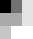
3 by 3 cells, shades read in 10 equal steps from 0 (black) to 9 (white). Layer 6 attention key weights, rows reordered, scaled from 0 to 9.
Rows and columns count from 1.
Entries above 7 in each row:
1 1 2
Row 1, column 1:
0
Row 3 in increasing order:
7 9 9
